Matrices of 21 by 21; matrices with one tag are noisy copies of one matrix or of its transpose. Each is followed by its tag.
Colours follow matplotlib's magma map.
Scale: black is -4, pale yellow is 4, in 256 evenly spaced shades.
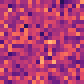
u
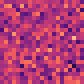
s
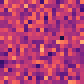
u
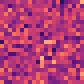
u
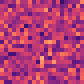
u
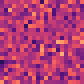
u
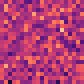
s
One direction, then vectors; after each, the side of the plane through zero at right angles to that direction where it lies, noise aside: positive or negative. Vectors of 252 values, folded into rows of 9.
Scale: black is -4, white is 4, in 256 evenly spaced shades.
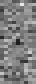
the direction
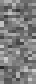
positive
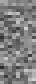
positive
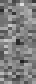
positive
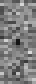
positive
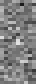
negative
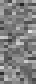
negative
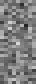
negative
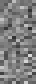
negative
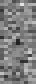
positive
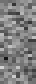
negative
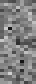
positive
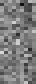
negative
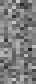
negative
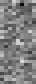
negative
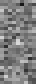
negative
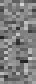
positive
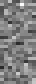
positive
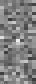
negative
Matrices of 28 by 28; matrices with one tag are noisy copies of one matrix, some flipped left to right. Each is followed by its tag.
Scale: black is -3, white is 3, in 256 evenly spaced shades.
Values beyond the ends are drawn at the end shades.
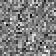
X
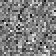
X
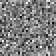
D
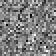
X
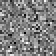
X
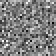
D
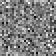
D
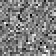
X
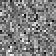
X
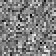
X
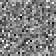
D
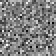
D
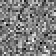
X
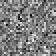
X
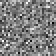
D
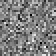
X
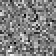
X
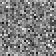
D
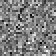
X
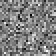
X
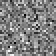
X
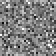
D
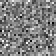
D
